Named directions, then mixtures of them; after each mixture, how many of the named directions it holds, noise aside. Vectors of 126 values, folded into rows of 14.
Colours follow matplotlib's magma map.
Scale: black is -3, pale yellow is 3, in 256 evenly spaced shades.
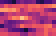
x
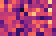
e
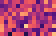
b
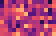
three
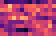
two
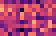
three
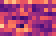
three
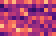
three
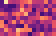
three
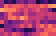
one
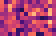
one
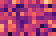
three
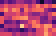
one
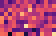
two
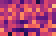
three
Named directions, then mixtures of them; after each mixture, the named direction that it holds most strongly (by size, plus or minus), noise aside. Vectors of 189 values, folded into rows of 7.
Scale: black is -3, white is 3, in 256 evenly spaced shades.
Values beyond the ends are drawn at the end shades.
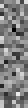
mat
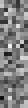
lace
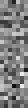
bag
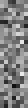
bag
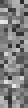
lace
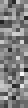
bag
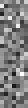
mat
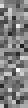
lace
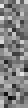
mat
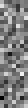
lace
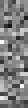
bag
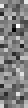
mat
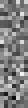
bag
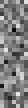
mat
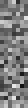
bag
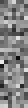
bag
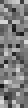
mat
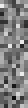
lace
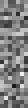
bag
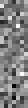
bag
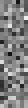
bag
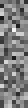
mat
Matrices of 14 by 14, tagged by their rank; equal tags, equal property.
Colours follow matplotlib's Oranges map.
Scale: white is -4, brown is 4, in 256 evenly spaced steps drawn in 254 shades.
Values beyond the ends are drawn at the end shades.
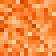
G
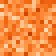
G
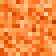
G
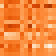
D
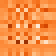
D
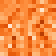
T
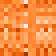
T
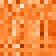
T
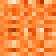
D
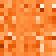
T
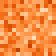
G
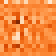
T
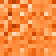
T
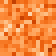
G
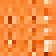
D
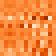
D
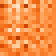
D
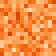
G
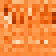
T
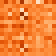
T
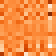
D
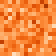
G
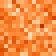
G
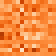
D
